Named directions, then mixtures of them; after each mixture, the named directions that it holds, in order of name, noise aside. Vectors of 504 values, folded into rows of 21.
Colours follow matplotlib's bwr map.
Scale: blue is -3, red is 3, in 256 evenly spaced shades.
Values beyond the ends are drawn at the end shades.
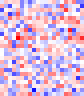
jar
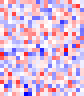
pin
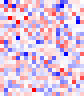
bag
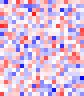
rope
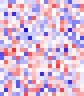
jar, pin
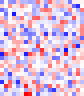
pin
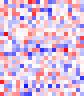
pin, rope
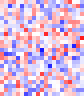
jar, pin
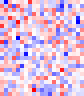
bag, rope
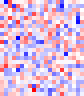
bag, rope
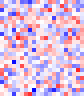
jar, pin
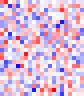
bag, pin, rope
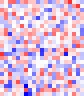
pin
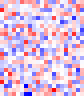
jar, pin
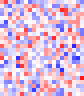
jar, pin, rope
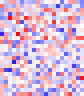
bag, jar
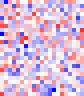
bag, jar, rope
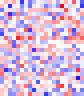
jar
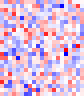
bag, pin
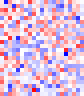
bag, pin, rope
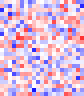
jar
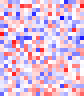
jar, pin, rope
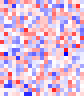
bag, pin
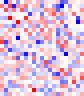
bag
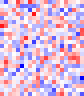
rope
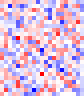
bag, jar, pin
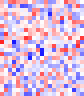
jar, pin, rope
